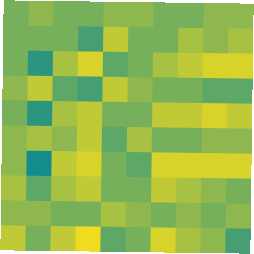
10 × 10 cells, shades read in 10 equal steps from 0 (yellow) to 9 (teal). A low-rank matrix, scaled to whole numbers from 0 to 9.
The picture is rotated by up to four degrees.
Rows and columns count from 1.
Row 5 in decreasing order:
8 5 5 5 3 2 2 2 2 1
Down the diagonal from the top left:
5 5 3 7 5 3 1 3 5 7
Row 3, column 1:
5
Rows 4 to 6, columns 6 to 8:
4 5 5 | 5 2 2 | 3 5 5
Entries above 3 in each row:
10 7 4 8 4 7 4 5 9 5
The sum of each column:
41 54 38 32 44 46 34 33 34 37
